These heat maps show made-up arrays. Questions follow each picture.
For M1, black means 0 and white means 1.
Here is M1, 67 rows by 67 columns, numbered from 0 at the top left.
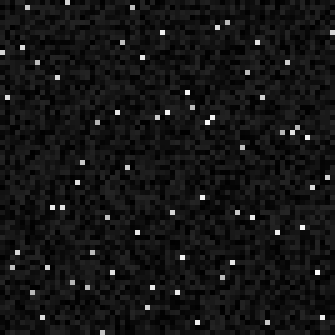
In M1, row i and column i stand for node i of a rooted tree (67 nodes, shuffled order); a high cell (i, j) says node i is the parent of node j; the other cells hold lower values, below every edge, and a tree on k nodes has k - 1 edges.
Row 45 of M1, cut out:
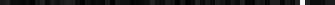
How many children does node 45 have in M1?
1
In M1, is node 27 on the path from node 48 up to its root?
yes
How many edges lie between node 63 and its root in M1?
1
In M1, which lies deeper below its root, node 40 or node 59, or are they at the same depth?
the same depth
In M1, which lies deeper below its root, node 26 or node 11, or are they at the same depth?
the same depth
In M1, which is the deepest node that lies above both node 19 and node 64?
63
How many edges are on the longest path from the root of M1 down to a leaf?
11
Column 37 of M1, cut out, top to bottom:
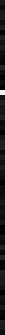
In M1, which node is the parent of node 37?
18
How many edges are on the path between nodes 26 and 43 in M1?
3
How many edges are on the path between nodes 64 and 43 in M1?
7
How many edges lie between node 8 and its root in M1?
2
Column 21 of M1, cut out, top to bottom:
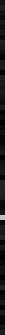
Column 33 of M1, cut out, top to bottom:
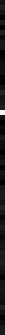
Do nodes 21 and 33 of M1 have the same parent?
no
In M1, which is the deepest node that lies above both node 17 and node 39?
63
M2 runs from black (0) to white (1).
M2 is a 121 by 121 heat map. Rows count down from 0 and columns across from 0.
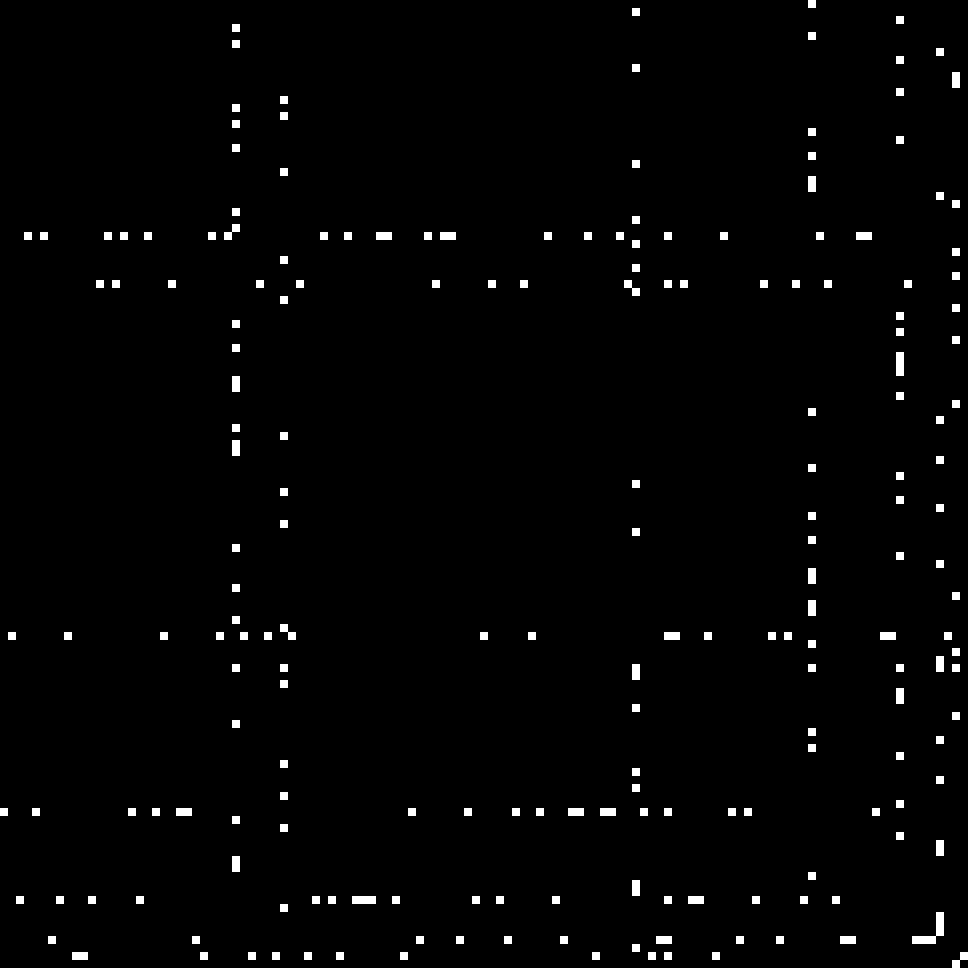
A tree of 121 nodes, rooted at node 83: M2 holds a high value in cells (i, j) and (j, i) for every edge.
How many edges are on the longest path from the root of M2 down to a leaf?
2
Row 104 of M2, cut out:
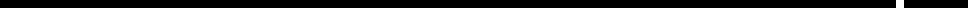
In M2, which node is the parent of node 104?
112
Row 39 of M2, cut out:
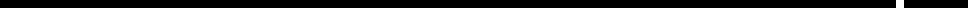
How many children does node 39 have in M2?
0
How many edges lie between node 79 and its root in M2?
1
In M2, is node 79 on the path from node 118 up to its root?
yes
